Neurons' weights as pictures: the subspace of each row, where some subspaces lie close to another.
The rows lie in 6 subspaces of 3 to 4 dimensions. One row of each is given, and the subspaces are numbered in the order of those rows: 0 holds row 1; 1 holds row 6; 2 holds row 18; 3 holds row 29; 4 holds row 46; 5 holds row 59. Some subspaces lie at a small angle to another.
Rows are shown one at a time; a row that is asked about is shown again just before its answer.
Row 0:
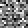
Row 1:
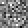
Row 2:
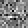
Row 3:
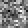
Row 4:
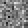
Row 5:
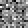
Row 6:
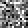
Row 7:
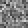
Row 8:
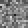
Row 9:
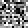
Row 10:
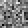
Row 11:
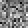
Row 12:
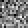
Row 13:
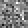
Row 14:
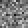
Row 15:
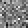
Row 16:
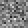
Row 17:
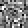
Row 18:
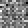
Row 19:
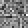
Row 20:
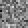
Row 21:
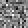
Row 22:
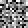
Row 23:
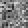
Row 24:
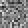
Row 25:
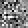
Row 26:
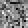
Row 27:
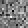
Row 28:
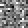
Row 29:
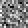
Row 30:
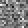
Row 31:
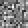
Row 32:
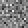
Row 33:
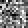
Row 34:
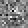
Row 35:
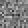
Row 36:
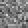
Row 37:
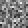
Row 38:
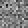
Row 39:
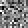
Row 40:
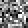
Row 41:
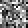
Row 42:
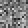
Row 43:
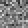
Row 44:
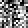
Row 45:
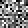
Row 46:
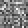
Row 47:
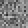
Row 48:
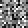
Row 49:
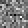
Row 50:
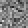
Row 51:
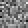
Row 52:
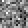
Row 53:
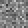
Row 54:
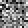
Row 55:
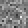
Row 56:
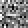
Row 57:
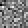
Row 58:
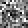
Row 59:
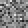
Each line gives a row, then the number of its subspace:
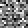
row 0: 1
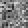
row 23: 1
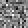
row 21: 1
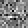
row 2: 4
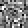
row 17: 4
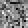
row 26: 1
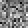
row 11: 3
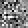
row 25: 4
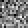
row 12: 5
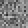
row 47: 4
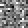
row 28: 1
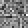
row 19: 4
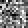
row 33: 2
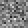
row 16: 0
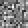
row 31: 4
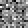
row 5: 2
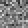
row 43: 5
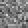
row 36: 5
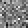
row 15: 3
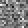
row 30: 1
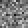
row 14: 5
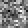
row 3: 2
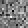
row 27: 0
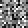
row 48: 3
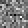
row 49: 5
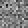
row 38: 2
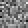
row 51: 5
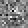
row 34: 4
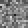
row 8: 5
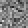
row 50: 3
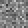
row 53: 2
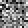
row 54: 2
